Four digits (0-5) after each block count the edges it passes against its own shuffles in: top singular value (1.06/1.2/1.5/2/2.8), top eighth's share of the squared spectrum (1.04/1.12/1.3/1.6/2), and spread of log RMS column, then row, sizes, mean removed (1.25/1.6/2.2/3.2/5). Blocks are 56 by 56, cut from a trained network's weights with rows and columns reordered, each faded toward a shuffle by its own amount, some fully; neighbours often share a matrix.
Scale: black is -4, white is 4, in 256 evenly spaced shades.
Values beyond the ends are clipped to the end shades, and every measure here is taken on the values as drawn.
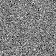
0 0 0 0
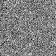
2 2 1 0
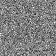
0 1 0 0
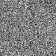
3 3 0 1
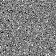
0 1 0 0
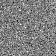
1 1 0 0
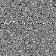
2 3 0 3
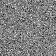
0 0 0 0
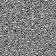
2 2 1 0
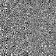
3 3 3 0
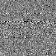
2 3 0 3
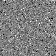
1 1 0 0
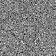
2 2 1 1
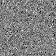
1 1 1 0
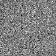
2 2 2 0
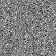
1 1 1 0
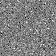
0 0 0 0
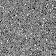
0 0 0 0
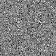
2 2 2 0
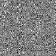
2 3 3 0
